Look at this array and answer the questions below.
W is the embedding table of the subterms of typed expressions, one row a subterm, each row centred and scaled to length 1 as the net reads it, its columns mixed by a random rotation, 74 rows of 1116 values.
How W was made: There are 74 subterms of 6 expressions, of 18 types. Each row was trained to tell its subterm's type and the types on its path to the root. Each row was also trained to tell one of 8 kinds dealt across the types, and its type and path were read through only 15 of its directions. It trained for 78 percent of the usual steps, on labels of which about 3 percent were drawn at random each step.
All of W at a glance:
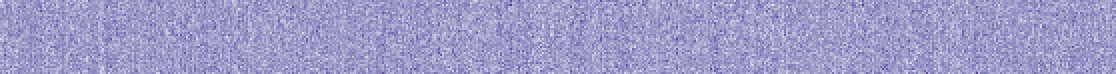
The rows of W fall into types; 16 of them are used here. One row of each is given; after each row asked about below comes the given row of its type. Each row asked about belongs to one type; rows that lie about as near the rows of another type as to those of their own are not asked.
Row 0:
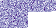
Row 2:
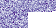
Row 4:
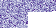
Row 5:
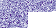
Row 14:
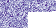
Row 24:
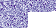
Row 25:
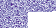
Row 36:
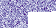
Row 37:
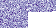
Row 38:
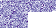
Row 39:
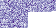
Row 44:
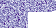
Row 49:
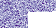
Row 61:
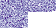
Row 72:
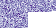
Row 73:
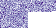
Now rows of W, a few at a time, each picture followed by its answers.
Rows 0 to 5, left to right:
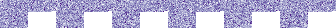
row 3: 73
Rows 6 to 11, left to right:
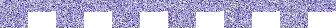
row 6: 5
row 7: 72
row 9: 44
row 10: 72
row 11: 73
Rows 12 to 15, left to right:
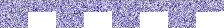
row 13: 0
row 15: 25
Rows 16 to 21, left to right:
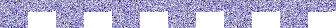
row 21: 24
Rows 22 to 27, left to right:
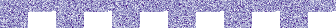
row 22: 39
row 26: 4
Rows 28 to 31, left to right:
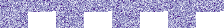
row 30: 5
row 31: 61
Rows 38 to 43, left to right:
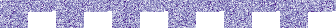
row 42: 73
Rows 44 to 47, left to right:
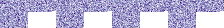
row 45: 0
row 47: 24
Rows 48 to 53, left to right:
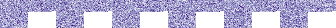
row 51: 2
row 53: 25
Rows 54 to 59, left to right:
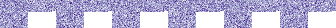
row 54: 38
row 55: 44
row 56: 0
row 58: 38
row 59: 39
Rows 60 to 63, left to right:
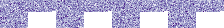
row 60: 61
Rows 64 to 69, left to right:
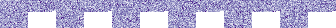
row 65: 61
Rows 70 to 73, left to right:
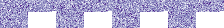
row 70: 39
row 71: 72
